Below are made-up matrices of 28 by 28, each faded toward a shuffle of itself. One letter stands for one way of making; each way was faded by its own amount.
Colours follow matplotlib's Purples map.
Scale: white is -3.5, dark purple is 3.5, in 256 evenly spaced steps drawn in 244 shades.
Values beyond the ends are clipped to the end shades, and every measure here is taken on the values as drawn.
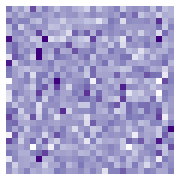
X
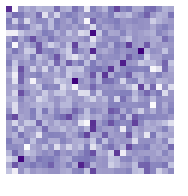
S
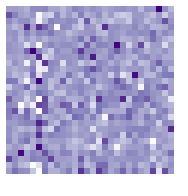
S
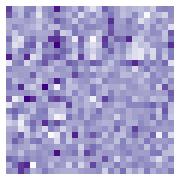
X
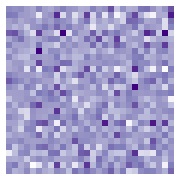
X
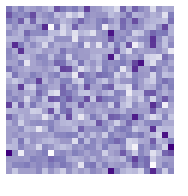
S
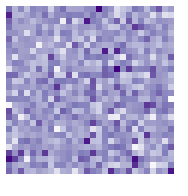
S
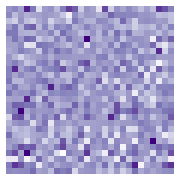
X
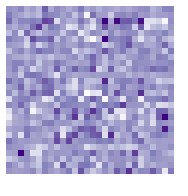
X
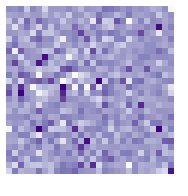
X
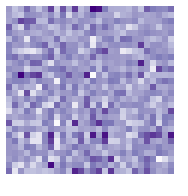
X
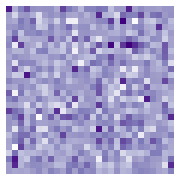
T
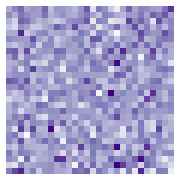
T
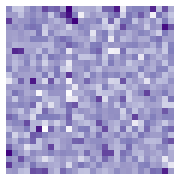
S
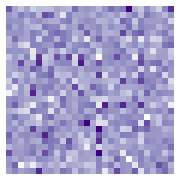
S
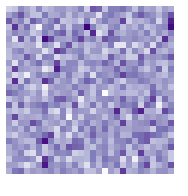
S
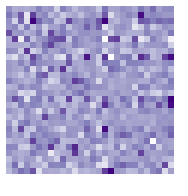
X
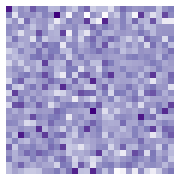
T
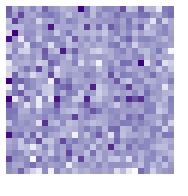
S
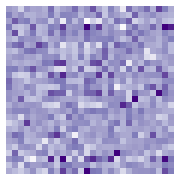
X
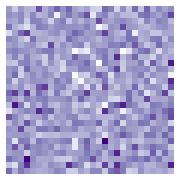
S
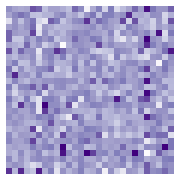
S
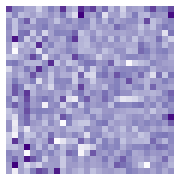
S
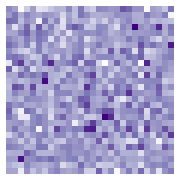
T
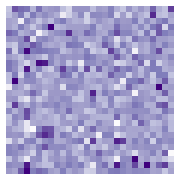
S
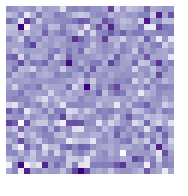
X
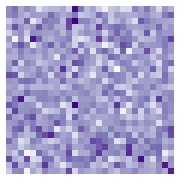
T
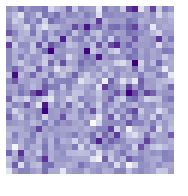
S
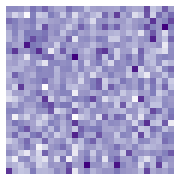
S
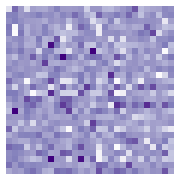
X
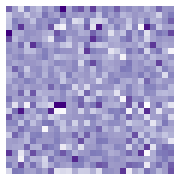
X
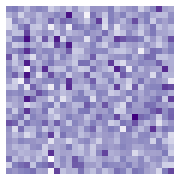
S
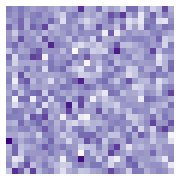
T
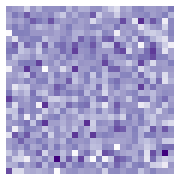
S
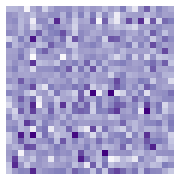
X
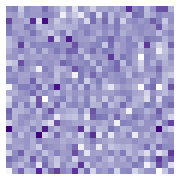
X
